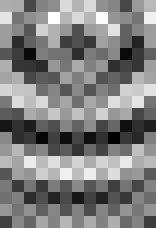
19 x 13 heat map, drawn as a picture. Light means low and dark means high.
Stripes: horizontal, repeating 3 times. Average level on the scale: 50%. Slope: none. Rings: centred on the top middle.
